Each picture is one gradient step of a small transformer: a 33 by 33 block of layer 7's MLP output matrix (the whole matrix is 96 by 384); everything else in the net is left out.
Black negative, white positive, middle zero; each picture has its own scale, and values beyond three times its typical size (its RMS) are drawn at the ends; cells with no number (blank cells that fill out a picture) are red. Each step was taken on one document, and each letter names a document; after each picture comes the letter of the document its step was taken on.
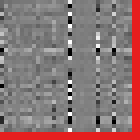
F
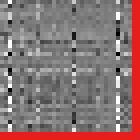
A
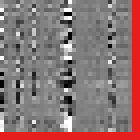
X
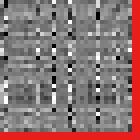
F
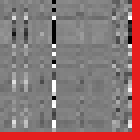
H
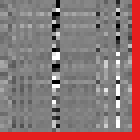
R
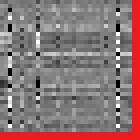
A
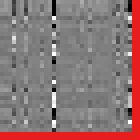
H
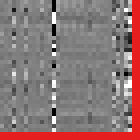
H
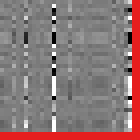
H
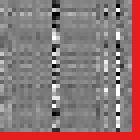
R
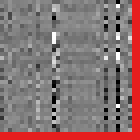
R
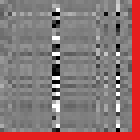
R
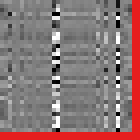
R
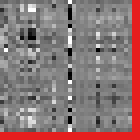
F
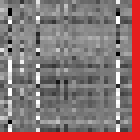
A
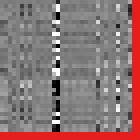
R
